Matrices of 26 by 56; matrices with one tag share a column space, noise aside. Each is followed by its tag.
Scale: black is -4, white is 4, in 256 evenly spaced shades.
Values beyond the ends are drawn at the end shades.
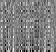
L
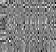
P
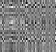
P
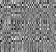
P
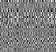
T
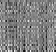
L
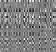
T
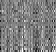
L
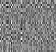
P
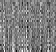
L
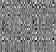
P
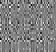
P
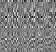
T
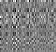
T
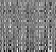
L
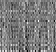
L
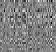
T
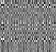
P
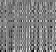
L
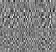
T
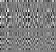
T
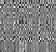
P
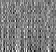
L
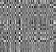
P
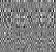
T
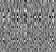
T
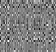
P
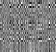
P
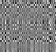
P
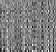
L
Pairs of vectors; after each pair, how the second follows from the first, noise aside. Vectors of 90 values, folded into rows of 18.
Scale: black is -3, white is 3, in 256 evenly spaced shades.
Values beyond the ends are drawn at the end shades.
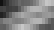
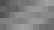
shrunk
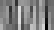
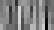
copied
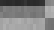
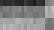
copied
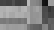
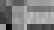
reversed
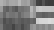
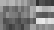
copied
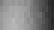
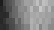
reversed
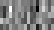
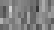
shrunk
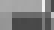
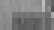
shrunk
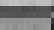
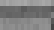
shrunk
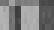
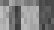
copied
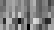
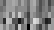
copied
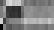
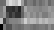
copied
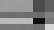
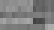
shrunk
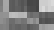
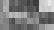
copied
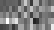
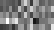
copied
